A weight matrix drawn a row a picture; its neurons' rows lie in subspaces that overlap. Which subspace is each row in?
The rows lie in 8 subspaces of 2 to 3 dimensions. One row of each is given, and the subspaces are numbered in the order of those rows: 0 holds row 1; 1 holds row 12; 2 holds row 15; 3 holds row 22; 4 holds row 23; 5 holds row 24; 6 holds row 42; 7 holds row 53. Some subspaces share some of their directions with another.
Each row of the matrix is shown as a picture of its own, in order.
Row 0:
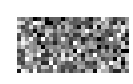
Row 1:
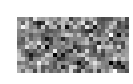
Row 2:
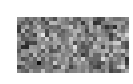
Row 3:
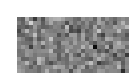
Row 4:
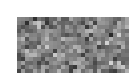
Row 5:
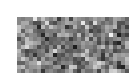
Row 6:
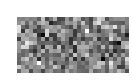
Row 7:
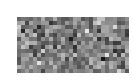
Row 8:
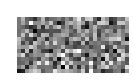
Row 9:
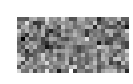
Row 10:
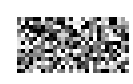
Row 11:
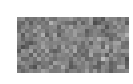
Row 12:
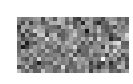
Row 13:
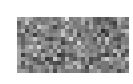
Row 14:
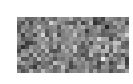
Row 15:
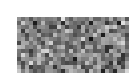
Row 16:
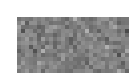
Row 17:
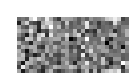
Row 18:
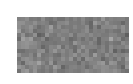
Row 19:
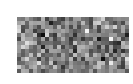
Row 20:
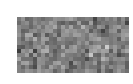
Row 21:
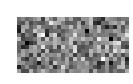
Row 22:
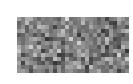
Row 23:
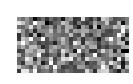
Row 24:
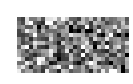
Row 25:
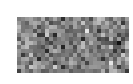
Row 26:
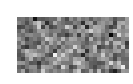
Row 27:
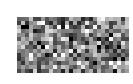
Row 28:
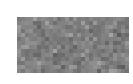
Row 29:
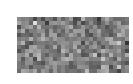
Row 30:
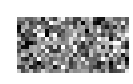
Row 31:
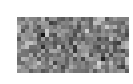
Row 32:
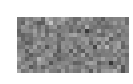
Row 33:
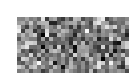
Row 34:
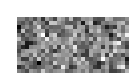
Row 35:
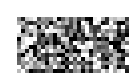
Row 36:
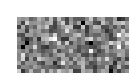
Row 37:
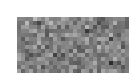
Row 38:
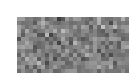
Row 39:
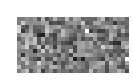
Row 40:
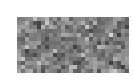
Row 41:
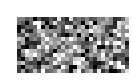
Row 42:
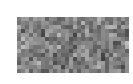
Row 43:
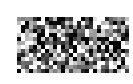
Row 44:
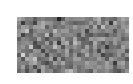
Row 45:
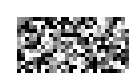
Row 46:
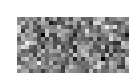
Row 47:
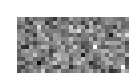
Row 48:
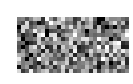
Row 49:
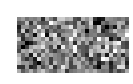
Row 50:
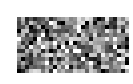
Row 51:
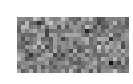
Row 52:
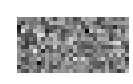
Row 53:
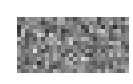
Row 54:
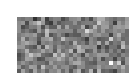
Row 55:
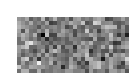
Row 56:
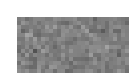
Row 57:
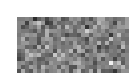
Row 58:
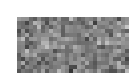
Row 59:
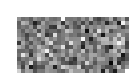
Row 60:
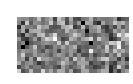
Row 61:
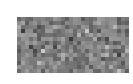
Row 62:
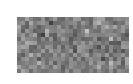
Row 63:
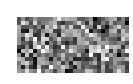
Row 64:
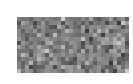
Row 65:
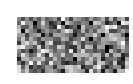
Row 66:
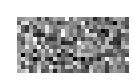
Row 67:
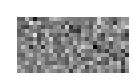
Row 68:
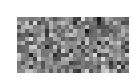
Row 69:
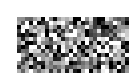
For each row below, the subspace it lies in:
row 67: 5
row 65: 2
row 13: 3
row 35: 1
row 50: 1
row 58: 6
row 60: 1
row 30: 2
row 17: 0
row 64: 2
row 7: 3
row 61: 3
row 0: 4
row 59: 2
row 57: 0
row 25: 2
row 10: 1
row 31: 1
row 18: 4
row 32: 5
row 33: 1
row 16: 3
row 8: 1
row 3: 5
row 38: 7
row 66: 3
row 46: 2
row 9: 6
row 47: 5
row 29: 4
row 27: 0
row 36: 1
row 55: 0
